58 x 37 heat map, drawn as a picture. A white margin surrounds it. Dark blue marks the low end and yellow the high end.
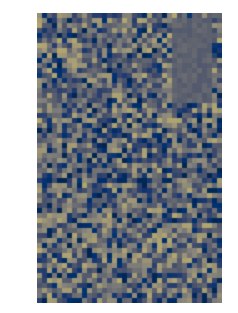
In the top right lies a patch that is calmer than the rest. The top right is the smoothest part. The texture is fine-grained noise. Neither half mirrors the other.
